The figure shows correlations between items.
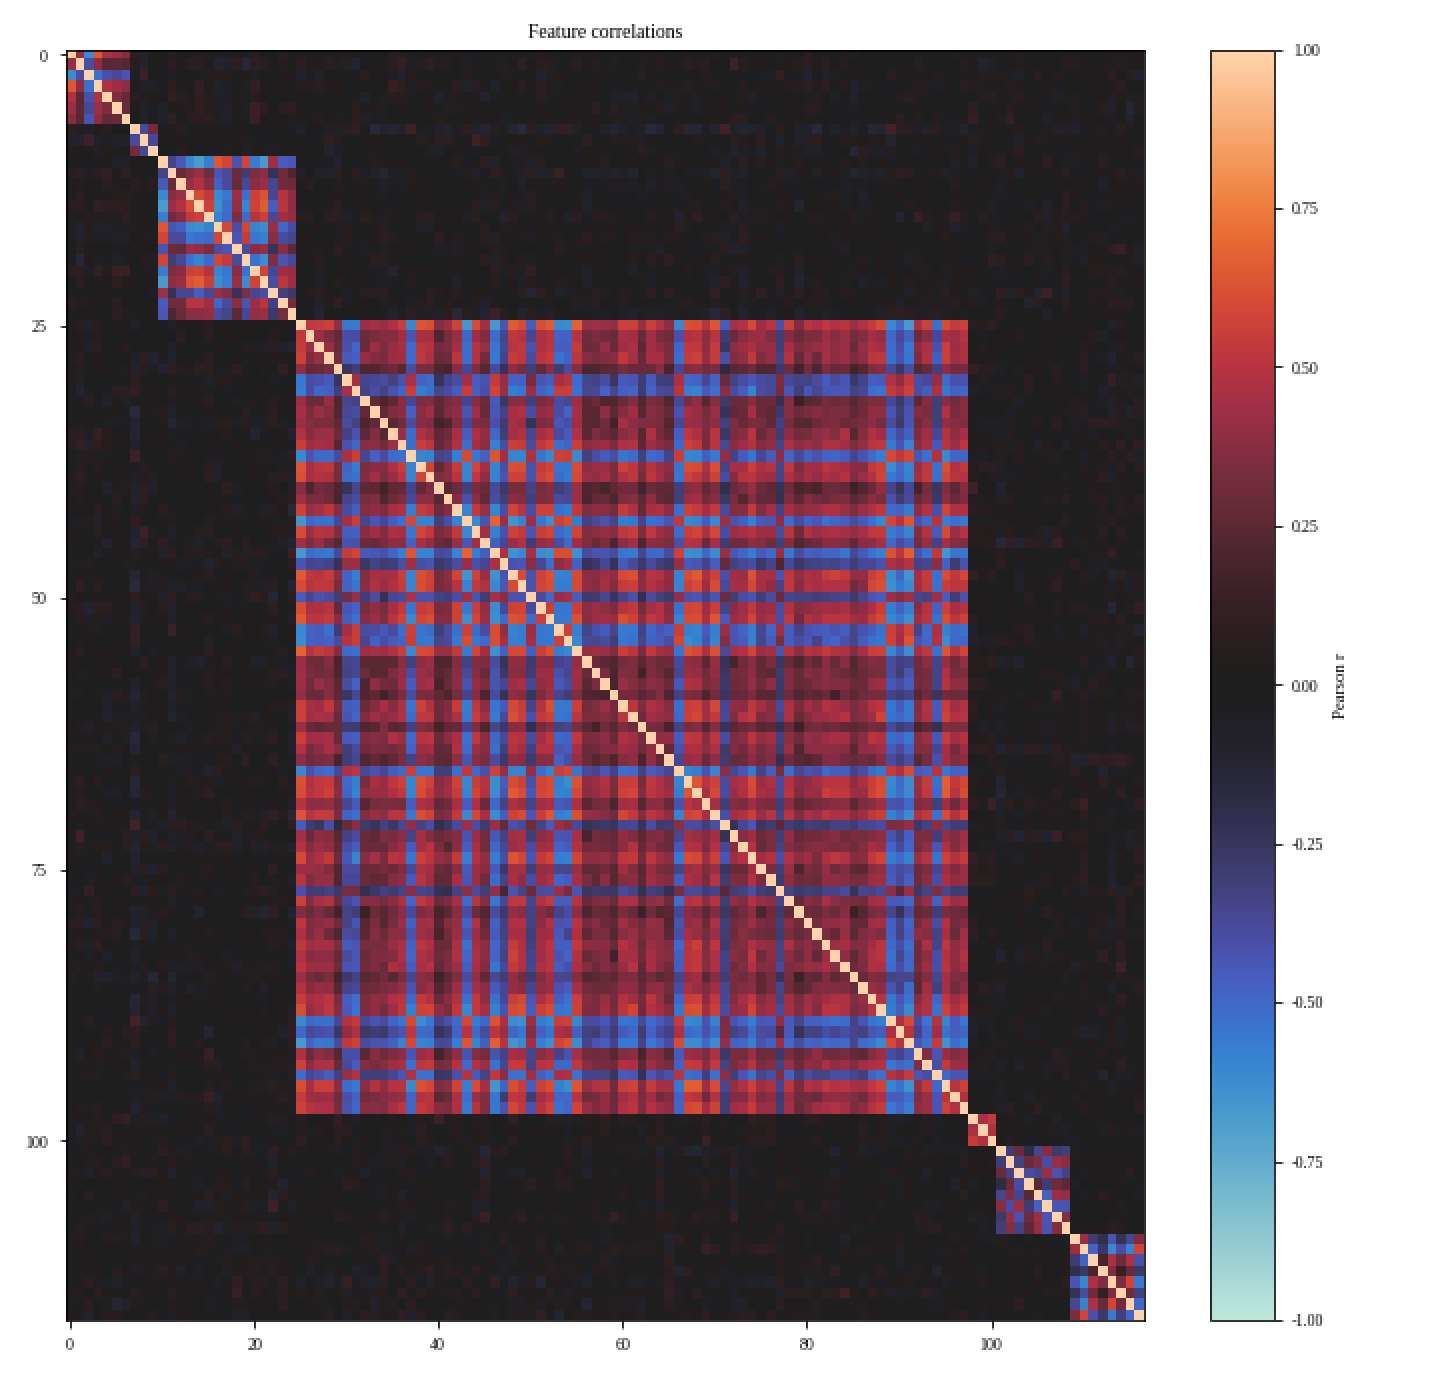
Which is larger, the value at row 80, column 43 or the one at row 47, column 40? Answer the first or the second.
the second
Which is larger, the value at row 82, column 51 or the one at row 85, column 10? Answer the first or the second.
the first
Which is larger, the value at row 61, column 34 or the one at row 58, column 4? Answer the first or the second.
the first
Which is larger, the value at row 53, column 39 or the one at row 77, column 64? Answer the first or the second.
the second
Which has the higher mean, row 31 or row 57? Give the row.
57
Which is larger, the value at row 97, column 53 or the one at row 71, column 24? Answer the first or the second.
the second
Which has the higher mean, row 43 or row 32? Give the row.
32
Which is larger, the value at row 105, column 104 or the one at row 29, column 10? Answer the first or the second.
the first
